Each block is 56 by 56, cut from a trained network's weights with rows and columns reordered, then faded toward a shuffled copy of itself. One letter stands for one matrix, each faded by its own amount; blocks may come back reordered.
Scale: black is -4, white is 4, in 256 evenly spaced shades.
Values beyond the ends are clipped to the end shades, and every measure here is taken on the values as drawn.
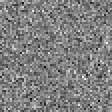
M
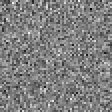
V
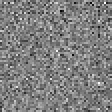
V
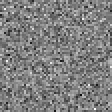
M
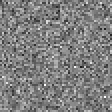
V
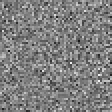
V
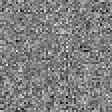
V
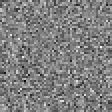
V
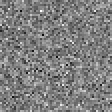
M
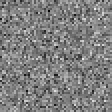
V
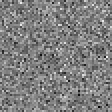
M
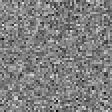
V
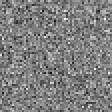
V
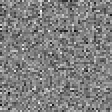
V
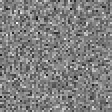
V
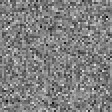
M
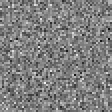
M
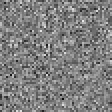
V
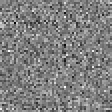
V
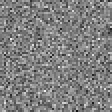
V
